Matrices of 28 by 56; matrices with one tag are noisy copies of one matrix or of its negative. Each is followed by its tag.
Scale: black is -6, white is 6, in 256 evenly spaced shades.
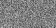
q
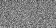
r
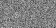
q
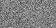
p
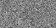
p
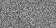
p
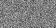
q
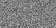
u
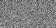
r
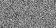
q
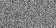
q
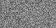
p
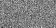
q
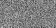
q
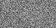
p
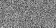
q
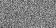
q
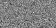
u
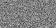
u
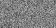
q
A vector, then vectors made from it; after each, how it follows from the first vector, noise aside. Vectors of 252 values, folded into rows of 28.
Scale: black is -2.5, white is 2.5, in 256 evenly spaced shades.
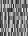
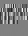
partly zeroed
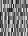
copied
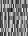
copied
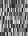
sign-scrambled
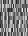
copied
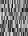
sign-scrambled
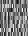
copied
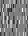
partly zeroed
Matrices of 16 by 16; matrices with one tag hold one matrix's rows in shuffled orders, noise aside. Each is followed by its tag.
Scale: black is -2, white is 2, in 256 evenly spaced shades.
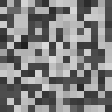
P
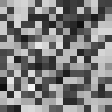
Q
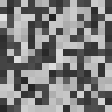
P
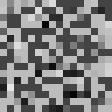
Q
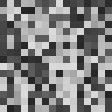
P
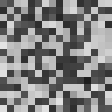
Q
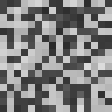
Q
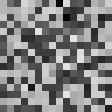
Q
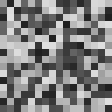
Q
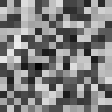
Q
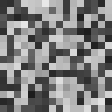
P
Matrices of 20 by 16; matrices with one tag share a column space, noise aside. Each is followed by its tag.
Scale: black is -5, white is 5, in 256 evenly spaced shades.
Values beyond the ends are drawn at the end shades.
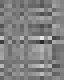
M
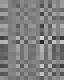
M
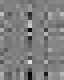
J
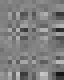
J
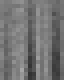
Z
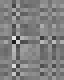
M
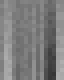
Z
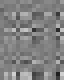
J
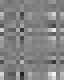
J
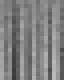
Z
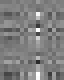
J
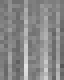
Z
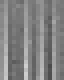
Z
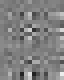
J
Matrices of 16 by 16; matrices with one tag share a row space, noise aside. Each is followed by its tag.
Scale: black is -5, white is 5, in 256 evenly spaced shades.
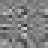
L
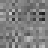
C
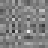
C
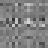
C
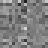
L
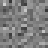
L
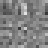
L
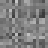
C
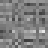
C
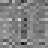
L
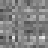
C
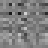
L
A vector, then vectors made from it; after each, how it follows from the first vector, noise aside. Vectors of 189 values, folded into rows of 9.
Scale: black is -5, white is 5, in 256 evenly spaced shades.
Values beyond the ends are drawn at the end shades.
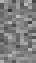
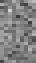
sign-scrambled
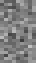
wrapped around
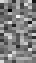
scaled up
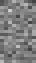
sign-scrambled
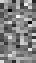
scaled up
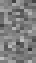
wrapped around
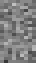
wrapped around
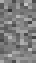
copied
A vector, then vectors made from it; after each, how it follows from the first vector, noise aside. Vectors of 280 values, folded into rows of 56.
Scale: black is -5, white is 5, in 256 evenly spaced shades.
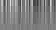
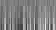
reversed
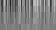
negated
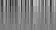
negated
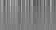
shrunk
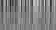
negated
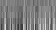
reversed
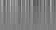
shrunk
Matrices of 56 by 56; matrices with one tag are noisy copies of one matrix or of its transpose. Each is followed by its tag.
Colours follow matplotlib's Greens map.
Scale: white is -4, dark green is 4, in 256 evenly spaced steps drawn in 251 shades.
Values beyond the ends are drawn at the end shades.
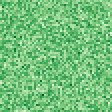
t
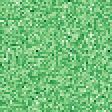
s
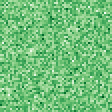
s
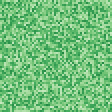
t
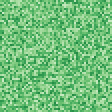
s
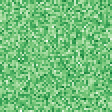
s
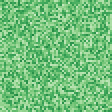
t
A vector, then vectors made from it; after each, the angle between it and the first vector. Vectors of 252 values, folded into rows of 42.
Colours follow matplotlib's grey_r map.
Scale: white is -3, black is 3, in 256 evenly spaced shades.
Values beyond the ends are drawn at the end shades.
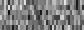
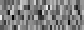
partly aligned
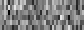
nearly parallel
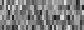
nearly parallel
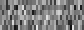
orthogonal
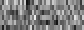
partly aligned
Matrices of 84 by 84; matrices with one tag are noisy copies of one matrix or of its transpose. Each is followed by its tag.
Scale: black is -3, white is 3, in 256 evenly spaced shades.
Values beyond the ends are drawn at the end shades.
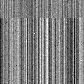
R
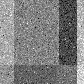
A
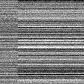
R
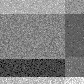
A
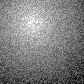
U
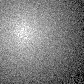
U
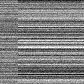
R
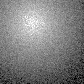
U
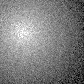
U
